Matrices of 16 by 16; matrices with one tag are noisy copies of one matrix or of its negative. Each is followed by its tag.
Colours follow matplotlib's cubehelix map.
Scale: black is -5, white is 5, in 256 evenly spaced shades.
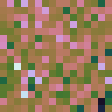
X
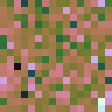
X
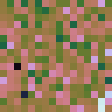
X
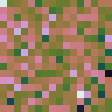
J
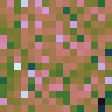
X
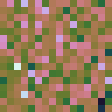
X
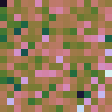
J
